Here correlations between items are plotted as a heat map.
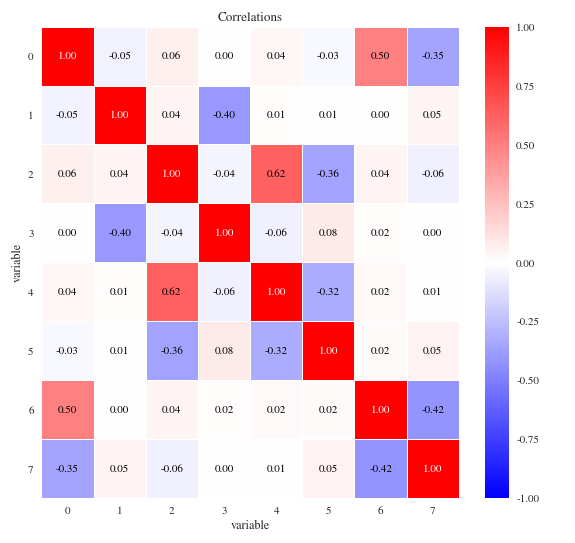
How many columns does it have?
8
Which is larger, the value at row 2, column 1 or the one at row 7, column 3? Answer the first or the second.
the first
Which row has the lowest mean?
7
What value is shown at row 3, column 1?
-0.40
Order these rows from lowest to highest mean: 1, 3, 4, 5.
5, 3, 1, 4
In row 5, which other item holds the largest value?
3
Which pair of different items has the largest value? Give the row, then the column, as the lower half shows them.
4, 2
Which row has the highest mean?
4
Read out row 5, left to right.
-0.03 0.01 -0.36 0.08 -0.32 1.00 0.02 0.05
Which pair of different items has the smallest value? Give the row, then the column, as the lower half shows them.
7, 6
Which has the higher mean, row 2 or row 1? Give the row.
2
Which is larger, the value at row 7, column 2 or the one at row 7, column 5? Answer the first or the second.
the second
